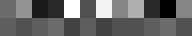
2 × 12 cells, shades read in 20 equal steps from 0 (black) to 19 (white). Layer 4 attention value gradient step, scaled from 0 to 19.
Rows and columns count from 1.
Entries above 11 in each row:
3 0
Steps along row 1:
up down up up down up down up down down up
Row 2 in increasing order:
5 5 6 6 6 6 7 7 7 7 8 8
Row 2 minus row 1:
-1 -5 5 5 -14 1 -13 -4 -7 4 8 -4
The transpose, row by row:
8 7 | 11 6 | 2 7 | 3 8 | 19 5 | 6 7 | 18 5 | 10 6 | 13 6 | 3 7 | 0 8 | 10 6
